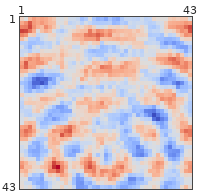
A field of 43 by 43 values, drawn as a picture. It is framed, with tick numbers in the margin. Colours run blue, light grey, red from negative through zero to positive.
There are no lone odd cells. On average the colour sits 50% of the way up the scale. Concentric rings centre on the bottom middle. Horizontal stripes repeat 5 times down the table. No row or column stands out.
